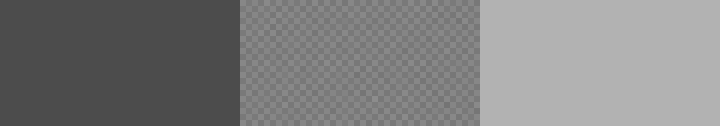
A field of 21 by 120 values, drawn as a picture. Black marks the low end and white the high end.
The table splits into one row of 3 panels. Panel 1,1: low, flat. Panel 1,2: middling, checkered, faint in contrast. Panel 1,3: high, flat.
